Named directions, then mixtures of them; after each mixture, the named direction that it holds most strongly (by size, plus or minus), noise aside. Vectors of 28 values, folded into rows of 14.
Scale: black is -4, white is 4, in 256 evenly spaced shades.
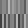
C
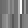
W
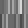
W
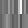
W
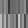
C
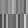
C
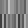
C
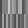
C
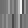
W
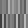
C
